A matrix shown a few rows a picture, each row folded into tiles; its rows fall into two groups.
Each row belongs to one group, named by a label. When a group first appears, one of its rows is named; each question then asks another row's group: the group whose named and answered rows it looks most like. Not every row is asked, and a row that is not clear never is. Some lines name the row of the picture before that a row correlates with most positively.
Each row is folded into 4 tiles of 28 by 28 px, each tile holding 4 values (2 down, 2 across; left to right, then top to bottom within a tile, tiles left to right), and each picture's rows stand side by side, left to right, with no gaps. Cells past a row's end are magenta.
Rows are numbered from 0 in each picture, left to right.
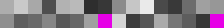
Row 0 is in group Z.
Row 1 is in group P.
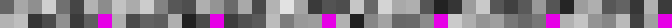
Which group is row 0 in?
P
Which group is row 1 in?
P
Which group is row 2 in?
Z
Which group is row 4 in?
P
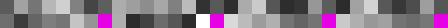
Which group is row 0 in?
Z
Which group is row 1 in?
Z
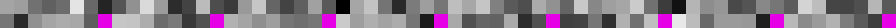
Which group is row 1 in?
P
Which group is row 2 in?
P
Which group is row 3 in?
P
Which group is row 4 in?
P
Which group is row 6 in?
P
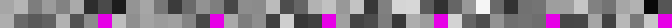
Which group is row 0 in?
Z
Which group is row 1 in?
P
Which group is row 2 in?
P
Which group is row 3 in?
Z
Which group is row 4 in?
P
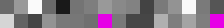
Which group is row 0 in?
P
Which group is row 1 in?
Z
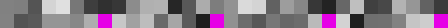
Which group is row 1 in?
P
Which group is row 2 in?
Z
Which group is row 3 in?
Z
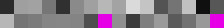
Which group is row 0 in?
P
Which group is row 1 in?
Z
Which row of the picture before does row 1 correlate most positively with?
2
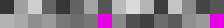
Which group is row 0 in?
P
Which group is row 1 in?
Z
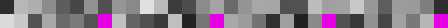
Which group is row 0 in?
P
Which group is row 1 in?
P
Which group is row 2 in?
P
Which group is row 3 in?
Z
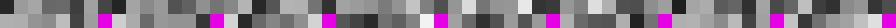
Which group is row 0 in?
P
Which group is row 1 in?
P
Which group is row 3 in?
Z
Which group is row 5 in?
P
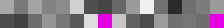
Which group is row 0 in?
Z
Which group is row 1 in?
P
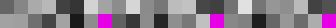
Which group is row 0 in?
P
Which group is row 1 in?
Z
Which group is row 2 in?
Z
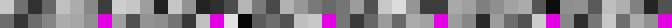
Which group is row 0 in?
Z
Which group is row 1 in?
Z
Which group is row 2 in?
Z
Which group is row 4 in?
Z
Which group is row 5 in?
Z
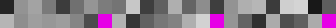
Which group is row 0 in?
P
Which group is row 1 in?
Z
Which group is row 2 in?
Z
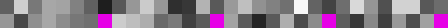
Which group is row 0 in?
Z
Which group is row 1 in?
P
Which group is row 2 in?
Z
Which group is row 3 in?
Z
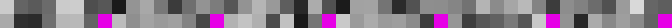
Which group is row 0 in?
Z
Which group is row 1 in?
P
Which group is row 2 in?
P
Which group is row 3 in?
P
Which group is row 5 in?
Z
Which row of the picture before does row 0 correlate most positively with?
2
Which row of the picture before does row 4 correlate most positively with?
2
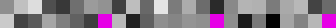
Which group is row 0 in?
P
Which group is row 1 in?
Z
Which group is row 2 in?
Z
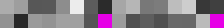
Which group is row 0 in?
Z
